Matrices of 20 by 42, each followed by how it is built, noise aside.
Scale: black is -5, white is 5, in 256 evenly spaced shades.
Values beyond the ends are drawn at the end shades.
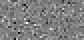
noise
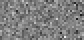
noise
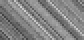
Toeplitz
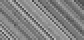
Toeplitz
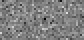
noise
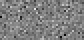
noise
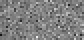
noise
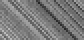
Toeplitz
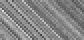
Toeplitz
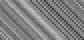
Toeplitz
